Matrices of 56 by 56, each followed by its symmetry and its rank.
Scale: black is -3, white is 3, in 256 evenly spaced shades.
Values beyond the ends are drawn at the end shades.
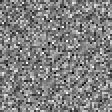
symmetric, full rank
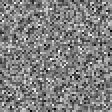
symmetric, full rank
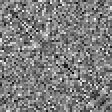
symmetric, full rank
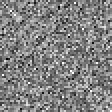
symmetric, full rank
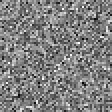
symmetric, full rank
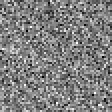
antisymmetric, full rank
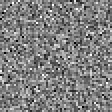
antisymmetric, full rank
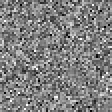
antisymmetric, full rank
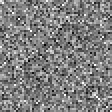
symmetric, full rank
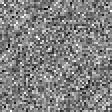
symmetric, full rank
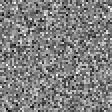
antisymmetric, full rank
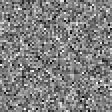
antisymmetric, full rank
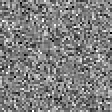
antisymmetric, full rank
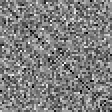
symmetric, full rank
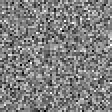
antisymmetric, full rank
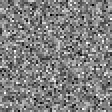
antisymmetric, full rank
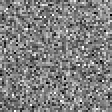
antisymmetric, full rank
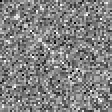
symmetric, full rank
